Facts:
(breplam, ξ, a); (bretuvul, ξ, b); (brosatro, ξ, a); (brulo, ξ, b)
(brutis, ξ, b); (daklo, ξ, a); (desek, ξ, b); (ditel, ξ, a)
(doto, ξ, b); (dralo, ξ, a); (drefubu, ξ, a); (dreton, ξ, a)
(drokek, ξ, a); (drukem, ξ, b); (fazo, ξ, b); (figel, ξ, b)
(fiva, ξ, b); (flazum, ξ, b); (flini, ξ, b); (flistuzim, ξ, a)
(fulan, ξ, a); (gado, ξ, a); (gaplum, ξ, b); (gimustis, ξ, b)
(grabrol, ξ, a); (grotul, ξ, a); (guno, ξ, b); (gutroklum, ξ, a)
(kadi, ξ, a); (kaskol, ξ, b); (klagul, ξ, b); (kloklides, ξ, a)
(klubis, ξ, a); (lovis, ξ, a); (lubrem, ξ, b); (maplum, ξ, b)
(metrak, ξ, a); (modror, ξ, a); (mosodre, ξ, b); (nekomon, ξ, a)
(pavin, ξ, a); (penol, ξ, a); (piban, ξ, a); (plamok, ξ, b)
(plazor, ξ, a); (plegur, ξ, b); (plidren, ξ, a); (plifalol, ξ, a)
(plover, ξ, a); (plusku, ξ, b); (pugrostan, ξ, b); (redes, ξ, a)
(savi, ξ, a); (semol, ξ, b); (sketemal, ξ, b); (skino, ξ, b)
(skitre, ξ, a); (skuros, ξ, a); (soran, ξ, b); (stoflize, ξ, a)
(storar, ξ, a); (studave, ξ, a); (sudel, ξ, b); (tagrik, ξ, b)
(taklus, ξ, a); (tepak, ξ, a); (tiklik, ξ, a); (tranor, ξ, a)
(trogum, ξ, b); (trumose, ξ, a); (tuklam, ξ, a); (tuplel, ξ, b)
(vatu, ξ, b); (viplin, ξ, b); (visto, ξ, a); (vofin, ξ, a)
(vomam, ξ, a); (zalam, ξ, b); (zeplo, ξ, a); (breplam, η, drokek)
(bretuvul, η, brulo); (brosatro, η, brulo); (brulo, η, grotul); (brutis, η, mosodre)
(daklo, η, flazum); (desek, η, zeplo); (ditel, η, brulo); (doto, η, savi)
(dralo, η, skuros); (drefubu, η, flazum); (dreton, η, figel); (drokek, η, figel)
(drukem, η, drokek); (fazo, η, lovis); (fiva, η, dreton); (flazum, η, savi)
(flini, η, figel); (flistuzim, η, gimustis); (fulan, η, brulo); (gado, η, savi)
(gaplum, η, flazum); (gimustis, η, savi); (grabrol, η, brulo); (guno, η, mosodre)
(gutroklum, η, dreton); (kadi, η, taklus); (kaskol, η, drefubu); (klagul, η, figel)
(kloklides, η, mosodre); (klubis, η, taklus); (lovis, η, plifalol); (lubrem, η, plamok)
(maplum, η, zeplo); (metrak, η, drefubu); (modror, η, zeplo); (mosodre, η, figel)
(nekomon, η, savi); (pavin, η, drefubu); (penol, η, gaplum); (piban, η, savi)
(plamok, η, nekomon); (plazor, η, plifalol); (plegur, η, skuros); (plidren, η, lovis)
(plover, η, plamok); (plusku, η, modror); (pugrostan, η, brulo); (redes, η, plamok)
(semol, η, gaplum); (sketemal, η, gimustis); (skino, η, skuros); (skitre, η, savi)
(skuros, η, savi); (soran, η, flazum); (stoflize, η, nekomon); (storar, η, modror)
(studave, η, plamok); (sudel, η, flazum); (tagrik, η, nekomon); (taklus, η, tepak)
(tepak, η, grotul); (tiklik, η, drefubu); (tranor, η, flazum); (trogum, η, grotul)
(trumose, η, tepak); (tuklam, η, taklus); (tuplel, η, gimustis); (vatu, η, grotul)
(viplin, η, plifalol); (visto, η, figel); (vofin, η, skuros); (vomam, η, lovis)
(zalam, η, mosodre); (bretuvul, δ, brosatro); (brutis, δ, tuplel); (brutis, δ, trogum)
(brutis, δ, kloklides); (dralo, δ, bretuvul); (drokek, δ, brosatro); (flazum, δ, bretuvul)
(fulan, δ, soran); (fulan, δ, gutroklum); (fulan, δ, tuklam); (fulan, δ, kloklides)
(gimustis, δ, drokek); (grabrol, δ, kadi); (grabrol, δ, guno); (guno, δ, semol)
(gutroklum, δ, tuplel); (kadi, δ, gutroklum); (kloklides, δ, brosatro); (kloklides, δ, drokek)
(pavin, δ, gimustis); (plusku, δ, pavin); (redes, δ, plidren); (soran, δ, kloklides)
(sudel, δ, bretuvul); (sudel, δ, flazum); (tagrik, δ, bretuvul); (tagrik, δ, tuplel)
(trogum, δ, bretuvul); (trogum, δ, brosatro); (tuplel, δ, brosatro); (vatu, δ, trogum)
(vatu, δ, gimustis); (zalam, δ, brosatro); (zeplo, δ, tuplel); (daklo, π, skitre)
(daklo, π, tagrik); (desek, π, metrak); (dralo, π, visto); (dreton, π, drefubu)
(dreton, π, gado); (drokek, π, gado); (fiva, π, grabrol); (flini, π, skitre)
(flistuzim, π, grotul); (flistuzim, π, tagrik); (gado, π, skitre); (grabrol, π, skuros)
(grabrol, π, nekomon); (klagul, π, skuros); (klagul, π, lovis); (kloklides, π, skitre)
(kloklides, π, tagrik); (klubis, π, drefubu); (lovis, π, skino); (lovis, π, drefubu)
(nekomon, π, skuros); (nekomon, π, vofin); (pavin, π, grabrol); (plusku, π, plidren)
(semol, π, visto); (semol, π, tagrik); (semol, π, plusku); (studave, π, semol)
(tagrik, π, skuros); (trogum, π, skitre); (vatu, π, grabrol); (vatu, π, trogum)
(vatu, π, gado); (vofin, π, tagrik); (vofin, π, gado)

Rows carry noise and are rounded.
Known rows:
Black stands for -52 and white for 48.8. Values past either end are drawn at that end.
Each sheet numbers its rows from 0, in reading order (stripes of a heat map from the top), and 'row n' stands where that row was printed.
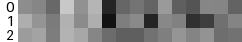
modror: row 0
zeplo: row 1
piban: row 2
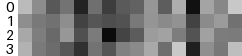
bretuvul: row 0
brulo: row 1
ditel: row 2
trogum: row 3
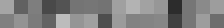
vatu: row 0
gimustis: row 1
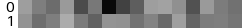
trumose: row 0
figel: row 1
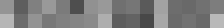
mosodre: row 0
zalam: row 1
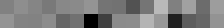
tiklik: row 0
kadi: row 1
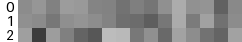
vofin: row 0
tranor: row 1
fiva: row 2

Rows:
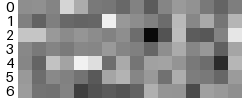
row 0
nekomon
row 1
semol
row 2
tuplel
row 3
daklo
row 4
kloklides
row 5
flini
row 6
pugrostan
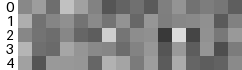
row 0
savi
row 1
visto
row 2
sudel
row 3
dralo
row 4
guno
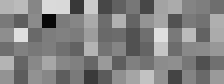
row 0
lubrem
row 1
pavin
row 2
metrak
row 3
gaplum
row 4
breplam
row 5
grabrol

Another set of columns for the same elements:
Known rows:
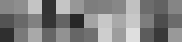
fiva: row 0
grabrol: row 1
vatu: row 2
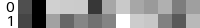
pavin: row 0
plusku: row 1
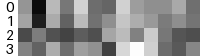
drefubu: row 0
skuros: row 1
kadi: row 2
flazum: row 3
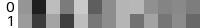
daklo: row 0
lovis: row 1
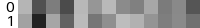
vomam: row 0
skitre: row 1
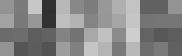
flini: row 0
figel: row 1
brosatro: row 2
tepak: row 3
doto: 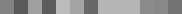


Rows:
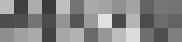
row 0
dreton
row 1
klubis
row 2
zalam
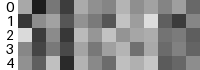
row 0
plidren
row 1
trogum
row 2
breplam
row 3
grotul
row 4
klagul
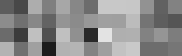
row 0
gimustis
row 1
zeplo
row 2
skino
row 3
drukem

